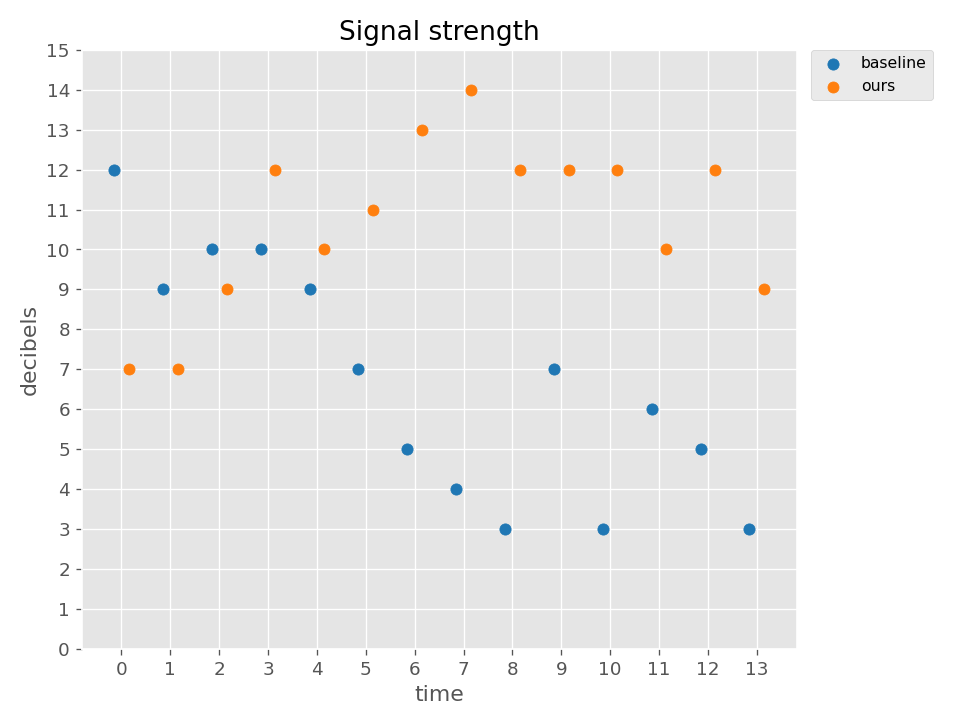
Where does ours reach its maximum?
7
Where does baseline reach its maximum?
0
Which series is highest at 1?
baseline
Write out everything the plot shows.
Title: Signal strength
x-axis: time, ticks 0 1 2 3 4 5 6 7 8 9 10 11 12 13
y-axis: decibels, ticks 0 1 2 3 4 5 6 7 8 9 10 11 12 13 14 15
Legend: baseline, ours
Values:
baseline: 12 9 10 10 9 7 5 4 3 7 3 6 5 3
ours: 7 7 9 12 10 11 13 14 12 12 12 10 12 9
